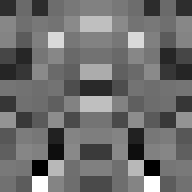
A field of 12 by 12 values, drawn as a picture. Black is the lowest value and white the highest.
The left and right halves mirror each other. No overall slope runs across the table. On average the colour sits 40% of the way up the scale. The top middle is the smoothest part.
